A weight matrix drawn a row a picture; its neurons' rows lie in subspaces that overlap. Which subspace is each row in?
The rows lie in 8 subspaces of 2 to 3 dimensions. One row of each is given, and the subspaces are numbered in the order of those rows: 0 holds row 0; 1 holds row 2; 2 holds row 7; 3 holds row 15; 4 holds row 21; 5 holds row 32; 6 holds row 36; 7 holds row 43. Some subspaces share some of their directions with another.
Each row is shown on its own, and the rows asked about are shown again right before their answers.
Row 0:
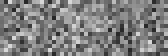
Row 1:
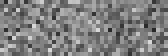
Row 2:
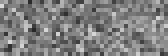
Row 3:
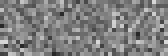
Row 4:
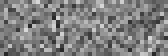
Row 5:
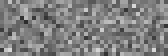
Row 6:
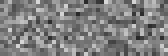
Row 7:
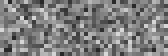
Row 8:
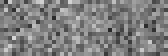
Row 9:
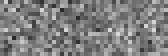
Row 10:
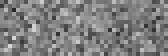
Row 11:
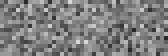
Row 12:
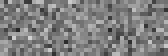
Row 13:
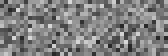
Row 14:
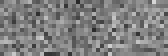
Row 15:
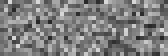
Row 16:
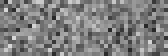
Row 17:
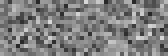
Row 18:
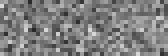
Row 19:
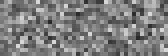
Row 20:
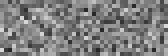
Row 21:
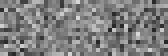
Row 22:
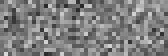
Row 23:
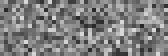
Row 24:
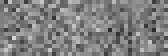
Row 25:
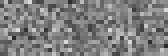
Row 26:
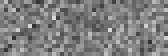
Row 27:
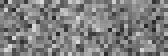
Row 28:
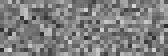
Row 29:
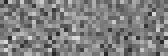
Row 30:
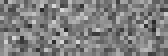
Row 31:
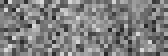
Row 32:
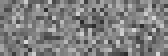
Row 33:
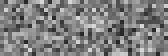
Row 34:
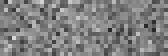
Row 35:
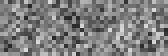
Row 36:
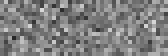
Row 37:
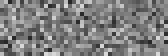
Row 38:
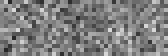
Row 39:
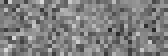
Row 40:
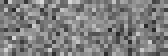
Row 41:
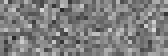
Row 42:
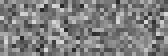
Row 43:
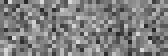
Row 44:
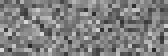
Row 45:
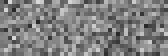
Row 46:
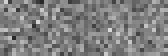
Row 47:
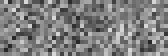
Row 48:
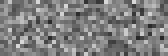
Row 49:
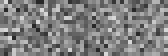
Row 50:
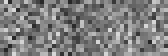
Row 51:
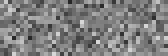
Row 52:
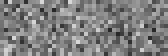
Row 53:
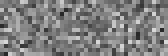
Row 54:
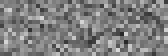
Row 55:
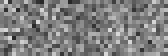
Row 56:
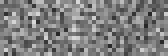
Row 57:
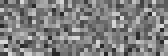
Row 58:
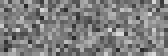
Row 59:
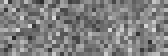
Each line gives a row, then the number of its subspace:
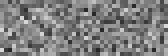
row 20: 2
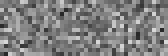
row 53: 4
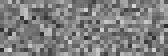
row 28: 2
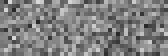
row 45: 3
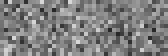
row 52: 7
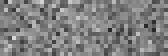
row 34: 6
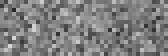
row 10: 1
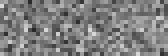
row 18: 1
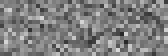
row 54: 5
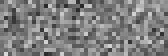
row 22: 4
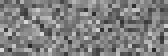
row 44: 2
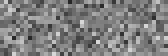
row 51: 5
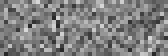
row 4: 7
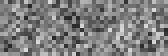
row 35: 0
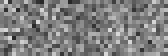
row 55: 0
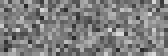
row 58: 5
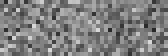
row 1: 2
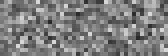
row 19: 3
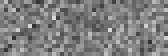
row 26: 7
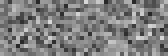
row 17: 3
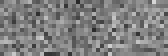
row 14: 4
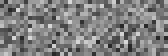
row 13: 5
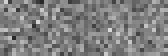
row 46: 0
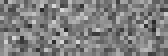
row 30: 6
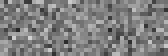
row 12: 1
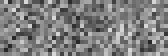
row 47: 0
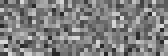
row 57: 4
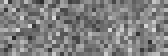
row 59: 7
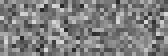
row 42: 6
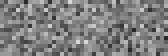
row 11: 5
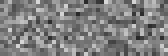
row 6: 3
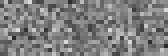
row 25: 1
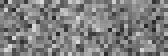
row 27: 1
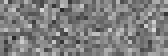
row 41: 6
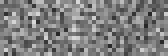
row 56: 4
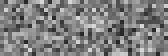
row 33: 5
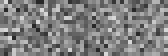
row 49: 0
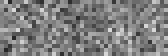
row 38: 2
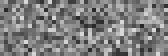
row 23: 5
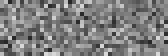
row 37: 4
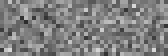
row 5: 2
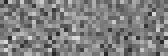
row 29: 4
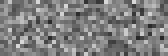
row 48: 3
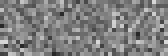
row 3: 4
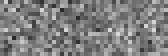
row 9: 6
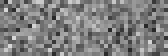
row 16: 7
